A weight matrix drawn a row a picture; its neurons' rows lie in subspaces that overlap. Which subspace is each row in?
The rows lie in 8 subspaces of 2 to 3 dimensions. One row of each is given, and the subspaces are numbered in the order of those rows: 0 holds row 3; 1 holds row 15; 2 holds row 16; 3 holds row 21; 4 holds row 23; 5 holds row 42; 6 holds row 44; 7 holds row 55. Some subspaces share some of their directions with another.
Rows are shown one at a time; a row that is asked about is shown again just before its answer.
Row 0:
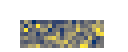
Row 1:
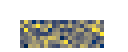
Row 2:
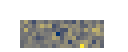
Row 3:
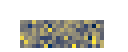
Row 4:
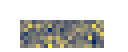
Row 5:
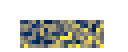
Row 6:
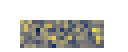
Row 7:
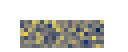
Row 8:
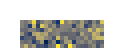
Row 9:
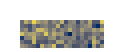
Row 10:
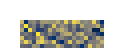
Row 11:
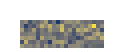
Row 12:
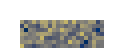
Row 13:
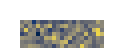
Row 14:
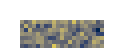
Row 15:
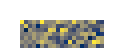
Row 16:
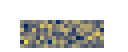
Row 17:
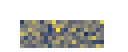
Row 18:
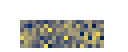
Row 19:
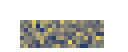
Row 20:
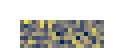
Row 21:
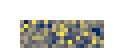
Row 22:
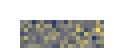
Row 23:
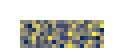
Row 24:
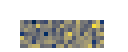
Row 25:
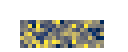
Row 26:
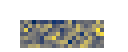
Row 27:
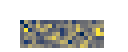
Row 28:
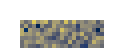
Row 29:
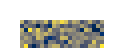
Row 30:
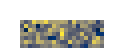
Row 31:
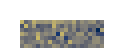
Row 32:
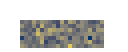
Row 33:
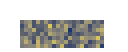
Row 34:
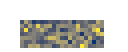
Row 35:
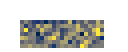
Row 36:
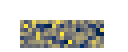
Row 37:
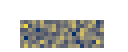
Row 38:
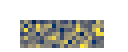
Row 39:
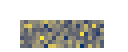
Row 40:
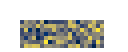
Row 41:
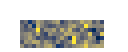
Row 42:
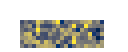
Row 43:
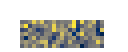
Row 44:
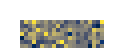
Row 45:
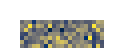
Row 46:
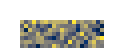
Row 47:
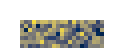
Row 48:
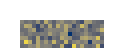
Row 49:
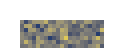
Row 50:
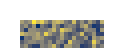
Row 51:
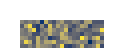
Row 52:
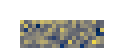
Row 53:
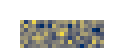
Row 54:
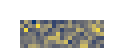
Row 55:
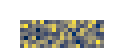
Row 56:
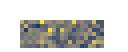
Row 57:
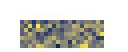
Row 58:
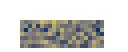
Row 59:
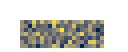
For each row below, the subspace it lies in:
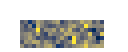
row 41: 5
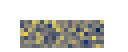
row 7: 1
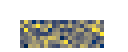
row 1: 7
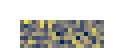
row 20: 3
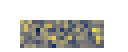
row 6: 5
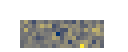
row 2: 3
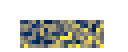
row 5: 7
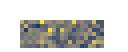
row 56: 1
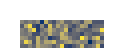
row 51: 4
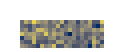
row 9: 6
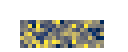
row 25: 5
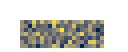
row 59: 4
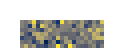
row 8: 5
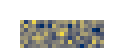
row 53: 3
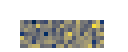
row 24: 6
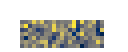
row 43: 7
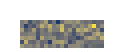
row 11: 2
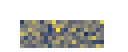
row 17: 1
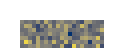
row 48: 4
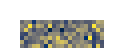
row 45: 0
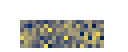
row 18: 0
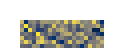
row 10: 6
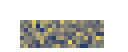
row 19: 5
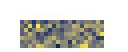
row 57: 5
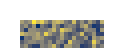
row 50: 6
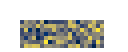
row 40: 7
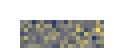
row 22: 1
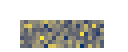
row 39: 0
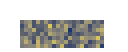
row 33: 4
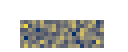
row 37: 7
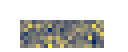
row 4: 0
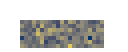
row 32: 5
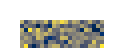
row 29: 7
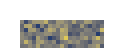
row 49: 4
